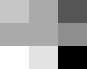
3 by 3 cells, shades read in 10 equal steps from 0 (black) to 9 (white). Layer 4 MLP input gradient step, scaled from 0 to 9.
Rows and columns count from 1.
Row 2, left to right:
6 6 5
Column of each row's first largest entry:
1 1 1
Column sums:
22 20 8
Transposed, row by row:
7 6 9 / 6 6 8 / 3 5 0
